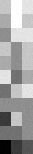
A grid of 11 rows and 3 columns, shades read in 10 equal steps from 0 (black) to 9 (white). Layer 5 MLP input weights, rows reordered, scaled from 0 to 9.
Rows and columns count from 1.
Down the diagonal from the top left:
7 9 8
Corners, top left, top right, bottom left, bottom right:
7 8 0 3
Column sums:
54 65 69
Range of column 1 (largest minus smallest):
8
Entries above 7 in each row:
2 1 2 0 0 1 1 0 0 0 0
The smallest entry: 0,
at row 11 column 1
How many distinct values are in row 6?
3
